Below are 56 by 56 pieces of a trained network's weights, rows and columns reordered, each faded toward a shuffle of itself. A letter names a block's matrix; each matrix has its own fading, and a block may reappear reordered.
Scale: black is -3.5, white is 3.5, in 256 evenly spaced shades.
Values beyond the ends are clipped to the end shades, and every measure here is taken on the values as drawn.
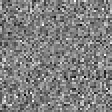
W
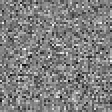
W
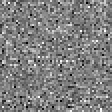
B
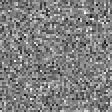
B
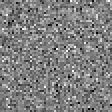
B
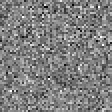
W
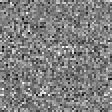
W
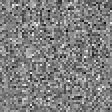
W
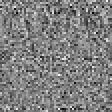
W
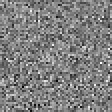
W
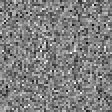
B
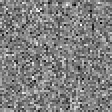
B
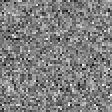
W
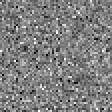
B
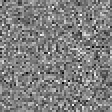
W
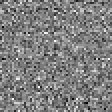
W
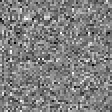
W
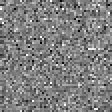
B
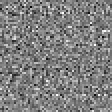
W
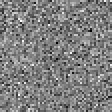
B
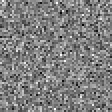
B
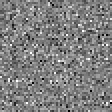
B
